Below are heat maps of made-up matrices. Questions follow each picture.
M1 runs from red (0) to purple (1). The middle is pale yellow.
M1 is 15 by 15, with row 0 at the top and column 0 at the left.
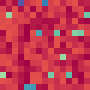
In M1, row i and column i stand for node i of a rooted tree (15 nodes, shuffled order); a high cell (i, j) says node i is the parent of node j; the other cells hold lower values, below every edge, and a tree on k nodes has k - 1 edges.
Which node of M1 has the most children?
5
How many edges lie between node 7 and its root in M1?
5
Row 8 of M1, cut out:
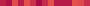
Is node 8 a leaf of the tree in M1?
yes
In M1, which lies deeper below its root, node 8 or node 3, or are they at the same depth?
node 3
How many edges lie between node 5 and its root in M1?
2
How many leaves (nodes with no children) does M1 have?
9
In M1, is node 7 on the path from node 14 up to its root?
no
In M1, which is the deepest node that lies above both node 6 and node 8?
5
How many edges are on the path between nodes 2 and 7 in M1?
5
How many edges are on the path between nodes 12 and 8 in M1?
1
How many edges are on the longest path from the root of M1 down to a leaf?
5
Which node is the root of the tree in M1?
2
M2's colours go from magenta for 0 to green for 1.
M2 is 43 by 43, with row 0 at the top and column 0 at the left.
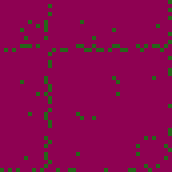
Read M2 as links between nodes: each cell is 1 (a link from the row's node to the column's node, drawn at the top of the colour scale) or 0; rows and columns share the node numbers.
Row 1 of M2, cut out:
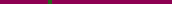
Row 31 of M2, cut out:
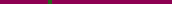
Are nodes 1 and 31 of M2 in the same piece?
yes
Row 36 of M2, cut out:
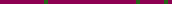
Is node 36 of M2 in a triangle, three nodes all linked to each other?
yes
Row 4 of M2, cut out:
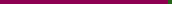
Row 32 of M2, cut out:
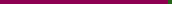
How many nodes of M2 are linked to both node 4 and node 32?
1
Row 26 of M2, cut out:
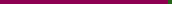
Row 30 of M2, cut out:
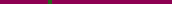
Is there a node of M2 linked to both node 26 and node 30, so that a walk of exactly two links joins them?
no
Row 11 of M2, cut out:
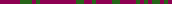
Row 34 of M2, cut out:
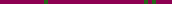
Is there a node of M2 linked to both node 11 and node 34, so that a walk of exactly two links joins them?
yes
